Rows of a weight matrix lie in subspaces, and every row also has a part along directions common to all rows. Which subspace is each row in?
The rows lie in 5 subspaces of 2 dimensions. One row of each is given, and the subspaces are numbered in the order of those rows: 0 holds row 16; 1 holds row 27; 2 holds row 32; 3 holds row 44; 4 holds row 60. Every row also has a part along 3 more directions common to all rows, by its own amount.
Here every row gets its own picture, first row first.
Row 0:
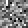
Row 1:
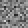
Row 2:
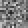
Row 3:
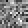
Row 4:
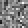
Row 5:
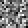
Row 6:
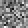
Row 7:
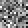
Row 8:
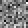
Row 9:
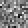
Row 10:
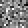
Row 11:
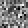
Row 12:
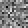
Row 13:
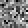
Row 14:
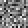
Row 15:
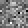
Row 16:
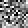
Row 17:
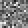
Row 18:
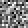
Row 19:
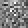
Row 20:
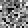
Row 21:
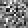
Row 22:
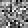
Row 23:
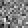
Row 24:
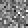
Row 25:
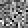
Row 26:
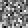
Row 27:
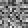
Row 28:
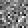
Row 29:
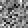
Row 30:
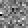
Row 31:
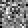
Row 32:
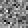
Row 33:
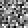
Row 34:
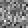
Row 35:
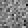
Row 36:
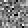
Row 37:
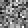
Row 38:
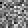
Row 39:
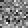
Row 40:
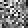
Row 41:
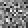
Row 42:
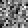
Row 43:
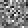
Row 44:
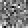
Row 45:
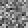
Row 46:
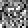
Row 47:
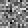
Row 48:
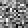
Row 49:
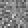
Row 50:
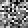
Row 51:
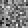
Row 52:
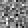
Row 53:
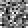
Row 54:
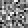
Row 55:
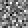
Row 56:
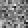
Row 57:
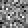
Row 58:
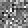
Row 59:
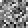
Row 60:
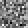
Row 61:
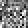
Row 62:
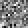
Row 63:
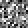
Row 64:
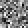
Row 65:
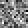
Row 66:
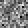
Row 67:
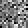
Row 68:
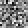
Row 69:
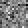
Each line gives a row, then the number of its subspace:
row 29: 2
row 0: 3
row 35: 0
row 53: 4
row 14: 3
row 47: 1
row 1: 0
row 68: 3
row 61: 3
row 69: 4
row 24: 1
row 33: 4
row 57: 3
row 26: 3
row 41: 0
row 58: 1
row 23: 2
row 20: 2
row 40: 0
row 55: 3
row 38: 2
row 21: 0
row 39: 0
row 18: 4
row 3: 1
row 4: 3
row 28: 2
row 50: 1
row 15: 1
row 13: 1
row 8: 2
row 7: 2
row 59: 2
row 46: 3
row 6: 0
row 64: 2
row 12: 1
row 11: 4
